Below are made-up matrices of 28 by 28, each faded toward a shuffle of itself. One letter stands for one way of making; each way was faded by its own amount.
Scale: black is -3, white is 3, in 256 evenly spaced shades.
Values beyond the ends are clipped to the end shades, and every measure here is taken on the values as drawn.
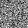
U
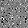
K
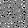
K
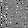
K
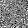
U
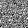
U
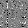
K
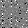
K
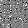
K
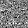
U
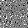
K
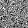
U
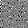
K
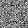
U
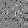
K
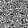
U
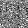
U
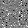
K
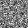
U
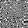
K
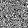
U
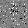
K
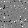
K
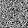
U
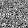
U
